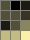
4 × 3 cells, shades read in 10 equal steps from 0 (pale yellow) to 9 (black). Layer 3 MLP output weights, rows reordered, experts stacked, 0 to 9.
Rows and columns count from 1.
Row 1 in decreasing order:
9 8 6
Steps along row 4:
same down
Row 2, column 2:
6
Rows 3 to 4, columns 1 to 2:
8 6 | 2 2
